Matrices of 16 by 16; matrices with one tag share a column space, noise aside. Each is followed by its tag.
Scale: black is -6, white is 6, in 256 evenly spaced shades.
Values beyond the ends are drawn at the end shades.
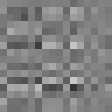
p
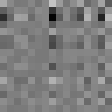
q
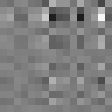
q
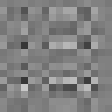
p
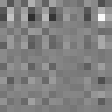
q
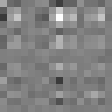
q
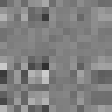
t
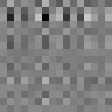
q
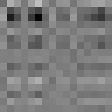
q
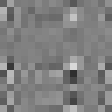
t
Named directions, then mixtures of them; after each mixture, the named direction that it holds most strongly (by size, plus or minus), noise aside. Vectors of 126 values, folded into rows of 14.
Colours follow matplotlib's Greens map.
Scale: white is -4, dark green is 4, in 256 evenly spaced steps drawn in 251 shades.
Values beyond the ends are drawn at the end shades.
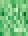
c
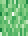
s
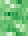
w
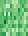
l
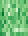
c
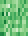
l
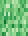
l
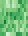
l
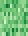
l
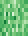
l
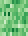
l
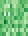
l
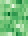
w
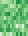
w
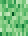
s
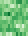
w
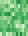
w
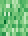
l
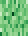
s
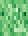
c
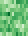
w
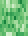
w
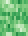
w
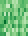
l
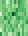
s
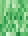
l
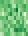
c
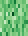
s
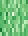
s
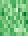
c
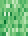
l
